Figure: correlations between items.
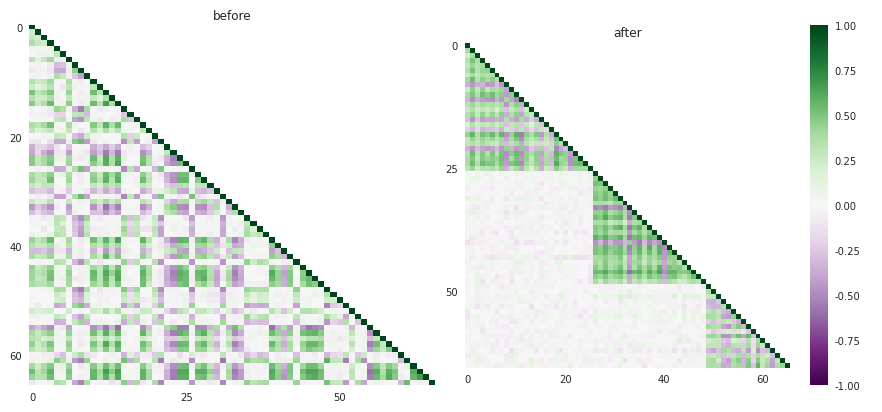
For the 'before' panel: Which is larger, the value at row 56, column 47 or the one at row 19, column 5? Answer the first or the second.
the first
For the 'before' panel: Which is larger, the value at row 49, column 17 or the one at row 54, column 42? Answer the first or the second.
the first
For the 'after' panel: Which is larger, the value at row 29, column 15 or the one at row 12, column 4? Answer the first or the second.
the second
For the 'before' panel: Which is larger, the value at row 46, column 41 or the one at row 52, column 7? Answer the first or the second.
the second
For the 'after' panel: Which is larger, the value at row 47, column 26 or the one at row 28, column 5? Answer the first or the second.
the first
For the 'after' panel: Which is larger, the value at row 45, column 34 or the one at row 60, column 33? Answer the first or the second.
the first
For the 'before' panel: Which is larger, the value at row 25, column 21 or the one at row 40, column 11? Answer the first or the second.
the second
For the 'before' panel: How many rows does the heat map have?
66
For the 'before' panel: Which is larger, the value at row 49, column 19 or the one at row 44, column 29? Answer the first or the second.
the second
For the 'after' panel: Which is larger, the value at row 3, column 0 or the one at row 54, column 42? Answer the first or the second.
the first
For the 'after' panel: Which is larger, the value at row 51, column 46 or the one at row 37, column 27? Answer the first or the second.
the second
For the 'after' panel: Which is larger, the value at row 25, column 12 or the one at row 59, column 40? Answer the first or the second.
the first
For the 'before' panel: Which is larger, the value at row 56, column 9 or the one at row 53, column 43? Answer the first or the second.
the second
